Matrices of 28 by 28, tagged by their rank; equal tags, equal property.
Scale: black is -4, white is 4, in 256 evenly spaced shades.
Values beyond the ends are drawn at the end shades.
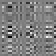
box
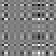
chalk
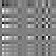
chalk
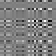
chalk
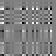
chalk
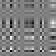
chalk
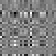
box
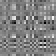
box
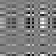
chalk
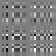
chalk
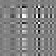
chalk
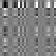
chalk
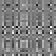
box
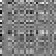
box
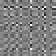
box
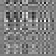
box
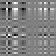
chalk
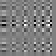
chalk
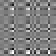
chalk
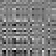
box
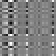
chalk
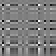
chalk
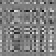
box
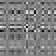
box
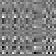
box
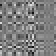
box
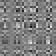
box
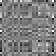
box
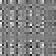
box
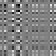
chalk
